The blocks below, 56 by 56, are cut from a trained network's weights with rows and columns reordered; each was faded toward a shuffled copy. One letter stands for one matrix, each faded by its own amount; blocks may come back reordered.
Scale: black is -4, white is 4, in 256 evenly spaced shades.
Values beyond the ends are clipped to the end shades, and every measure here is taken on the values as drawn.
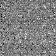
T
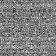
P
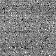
T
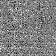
T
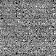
P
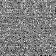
T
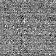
P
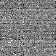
P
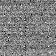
P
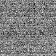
P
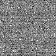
T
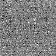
T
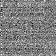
P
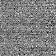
P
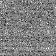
T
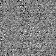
T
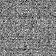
T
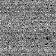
P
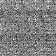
P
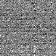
P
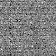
P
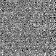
T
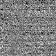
P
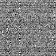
P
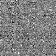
T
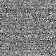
T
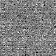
P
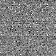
T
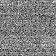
P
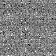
T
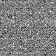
T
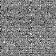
P
